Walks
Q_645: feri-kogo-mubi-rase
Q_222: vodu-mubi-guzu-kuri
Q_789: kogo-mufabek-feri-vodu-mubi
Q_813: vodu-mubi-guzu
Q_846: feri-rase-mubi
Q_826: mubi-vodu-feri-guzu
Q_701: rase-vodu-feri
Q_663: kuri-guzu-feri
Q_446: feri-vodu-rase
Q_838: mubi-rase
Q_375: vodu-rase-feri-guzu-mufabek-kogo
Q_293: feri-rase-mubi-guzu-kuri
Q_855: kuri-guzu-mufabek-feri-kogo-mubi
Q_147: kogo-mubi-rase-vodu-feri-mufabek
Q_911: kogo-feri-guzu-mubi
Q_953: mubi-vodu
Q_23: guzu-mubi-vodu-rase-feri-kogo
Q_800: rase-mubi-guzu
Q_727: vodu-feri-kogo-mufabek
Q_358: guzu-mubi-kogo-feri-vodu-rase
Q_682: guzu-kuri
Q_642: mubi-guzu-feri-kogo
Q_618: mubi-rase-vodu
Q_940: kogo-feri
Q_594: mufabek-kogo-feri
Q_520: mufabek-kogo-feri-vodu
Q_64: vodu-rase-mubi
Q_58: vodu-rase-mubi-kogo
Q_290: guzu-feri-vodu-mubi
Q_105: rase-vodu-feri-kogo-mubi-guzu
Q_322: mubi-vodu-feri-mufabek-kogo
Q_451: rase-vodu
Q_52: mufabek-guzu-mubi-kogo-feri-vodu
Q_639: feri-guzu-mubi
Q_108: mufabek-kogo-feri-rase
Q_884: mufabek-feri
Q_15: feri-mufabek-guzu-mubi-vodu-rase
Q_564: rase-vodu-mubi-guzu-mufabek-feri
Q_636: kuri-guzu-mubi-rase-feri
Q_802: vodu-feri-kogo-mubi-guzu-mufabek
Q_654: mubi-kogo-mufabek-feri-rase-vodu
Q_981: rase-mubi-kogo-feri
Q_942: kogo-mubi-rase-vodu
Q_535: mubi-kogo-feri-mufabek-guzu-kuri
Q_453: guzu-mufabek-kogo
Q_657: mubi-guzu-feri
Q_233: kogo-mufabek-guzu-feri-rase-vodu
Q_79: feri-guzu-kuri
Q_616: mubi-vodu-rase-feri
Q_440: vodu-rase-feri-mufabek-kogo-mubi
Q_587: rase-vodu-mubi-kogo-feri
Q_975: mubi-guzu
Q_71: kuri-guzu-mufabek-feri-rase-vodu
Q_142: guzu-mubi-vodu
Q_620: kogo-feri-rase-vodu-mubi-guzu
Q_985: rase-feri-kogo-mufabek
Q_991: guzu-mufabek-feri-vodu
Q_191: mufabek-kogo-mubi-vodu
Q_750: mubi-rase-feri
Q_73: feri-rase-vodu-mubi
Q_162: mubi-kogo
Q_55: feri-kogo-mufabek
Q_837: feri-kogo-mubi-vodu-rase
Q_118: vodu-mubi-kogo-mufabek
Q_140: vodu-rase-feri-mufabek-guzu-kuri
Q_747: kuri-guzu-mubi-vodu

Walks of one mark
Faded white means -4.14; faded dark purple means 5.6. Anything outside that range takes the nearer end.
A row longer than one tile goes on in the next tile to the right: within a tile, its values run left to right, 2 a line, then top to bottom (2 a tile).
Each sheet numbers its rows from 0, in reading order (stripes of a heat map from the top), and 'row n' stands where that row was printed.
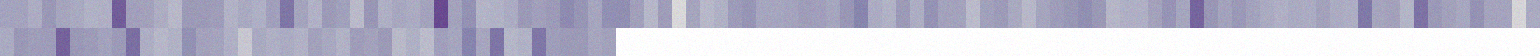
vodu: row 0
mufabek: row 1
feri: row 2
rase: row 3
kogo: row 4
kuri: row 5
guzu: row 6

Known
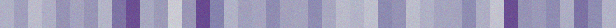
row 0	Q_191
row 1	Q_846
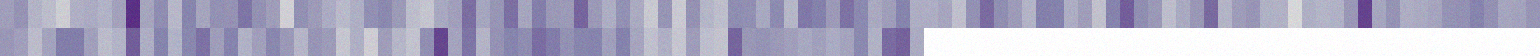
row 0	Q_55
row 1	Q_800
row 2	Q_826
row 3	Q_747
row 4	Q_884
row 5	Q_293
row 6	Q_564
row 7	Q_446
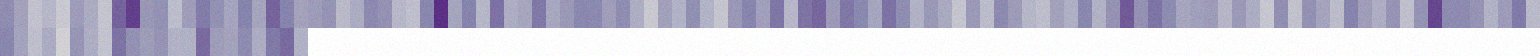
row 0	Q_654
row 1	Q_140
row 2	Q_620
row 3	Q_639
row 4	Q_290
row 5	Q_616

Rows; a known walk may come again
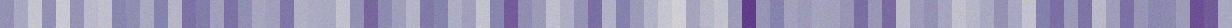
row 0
Q_826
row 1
Q_747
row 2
Q_108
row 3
Q_15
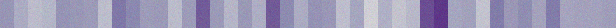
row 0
Q_942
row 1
Q_520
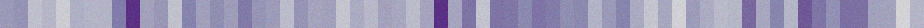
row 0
Q_727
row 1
Q_802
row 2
Q_642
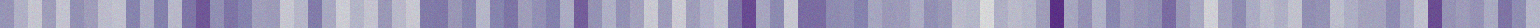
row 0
Q_911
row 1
Q_358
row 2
Q_52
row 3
Q_594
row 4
Q_846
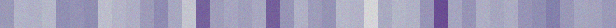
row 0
Q_838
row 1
Q_884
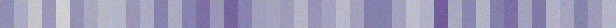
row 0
Q_657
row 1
Q_293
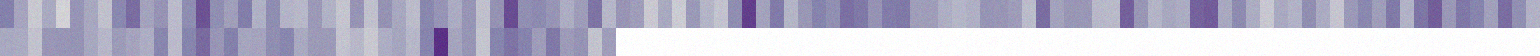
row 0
Q_587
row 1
Q_290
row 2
Q_564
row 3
Q_618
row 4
Q_620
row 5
Q_813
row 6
Q_322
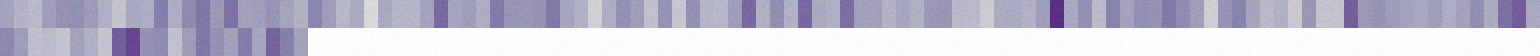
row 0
Q_975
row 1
Q_940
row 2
Q_663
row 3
Q_55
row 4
Q_446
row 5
Q_654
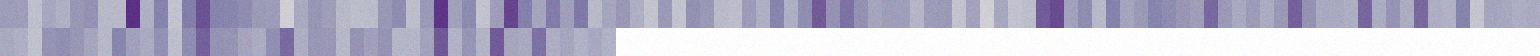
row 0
Q_855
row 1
Q_440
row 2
Q_639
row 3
Q_991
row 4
Q_682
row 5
Q_142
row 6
Q_79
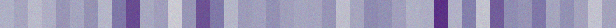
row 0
Q_191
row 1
Q_535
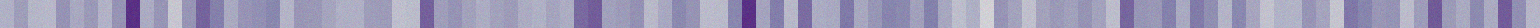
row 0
Q_118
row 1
Q_451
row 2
Q_140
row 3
Q_750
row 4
Q_837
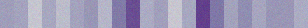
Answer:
Q_789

